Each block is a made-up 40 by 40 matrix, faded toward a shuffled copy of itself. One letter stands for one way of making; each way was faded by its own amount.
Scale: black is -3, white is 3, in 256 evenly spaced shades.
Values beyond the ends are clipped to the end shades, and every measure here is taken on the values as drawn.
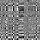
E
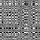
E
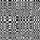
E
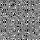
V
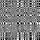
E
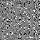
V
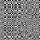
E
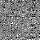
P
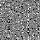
V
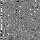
V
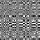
E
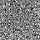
P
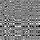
E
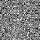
P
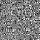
P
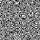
P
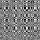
E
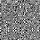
V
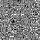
P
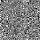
P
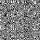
P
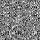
P
